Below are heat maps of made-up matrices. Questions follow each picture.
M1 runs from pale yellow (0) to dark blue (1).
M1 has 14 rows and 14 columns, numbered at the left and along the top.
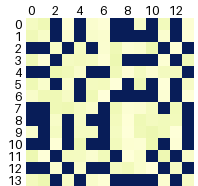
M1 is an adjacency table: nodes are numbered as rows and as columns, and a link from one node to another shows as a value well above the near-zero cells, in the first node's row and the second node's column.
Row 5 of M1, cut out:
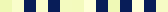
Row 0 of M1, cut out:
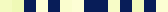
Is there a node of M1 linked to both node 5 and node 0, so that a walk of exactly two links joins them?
yes
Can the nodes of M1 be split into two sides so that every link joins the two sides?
yes
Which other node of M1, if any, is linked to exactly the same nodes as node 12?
node 10
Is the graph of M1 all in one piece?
yes
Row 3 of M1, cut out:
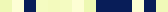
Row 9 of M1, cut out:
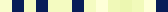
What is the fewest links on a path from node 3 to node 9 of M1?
1
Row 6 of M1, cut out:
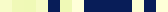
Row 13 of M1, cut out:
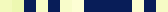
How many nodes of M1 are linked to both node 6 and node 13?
6
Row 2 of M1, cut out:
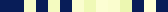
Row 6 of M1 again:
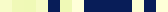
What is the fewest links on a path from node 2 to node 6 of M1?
3
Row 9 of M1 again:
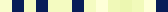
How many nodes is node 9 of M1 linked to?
4
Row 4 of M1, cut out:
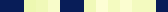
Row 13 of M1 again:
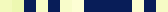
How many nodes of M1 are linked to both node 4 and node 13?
0
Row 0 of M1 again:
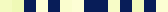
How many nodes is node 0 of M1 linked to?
6
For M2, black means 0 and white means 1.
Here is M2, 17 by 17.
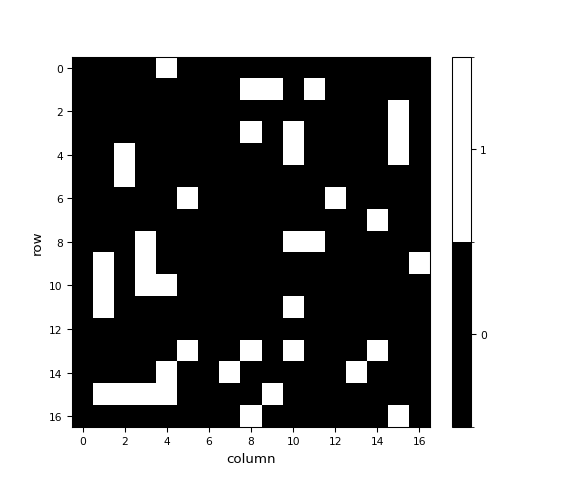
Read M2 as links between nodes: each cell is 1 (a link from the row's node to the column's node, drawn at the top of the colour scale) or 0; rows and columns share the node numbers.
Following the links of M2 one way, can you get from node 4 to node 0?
no
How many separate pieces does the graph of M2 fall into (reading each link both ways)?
1
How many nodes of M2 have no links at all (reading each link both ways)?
0
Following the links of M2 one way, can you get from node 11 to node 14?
no
